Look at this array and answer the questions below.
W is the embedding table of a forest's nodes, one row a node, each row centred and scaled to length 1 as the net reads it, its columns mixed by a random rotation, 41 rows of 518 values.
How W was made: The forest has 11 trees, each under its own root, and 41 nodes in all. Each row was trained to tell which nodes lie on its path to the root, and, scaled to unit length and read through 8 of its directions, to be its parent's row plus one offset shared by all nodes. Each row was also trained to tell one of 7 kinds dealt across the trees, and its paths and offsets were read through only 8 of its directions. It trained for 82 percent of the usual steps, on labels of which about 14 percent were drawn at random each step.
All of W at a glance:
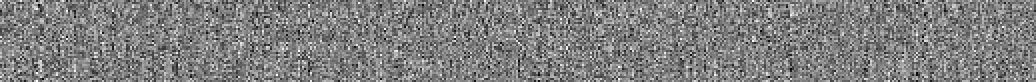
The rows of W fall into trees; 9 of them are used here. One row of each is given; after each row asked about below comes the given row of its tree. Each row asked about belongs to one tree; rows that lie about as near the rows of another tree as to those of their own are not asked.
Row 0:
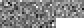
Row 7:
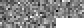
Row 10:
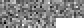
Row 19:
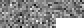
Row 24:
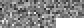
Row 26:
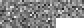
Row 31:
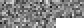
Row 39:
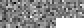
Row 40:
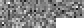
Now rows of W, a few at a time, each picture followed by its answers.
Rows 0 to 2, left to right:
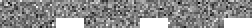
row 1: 10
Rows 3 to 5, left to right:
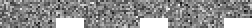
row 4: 39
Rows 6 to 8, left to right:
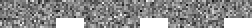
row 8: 26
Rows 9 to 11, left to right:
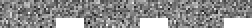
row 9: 24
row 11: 24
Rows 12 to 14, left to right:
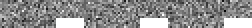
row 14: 7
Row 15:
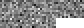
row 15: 19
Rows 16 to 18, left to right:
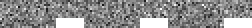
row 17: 26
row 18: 0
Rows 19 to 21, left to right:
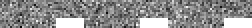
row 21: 7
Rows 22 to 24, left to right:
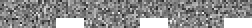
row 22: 26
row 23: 24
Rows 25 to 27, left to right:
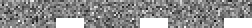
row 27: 31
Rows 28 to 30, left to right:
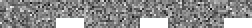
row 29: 40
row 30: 31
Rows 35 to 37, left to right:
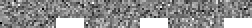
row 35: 31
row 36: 40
